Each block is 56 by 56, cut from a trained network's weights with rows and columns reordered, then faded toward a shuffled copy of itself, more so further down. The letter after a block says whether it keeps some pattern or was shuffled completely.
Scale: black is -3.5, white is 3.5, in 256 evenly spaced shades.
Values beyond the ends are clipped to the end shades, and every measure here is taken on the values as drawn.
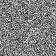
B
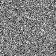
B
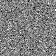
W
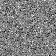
B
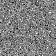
B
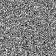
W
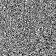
W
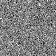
W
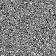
B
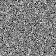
B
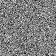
B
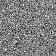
B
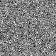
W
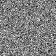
W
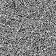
B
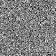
W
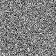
W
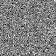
W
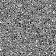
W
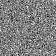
B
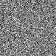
W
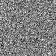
W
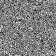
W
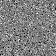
B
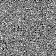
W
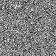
W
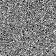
B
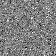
B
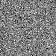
W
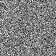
B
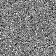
B
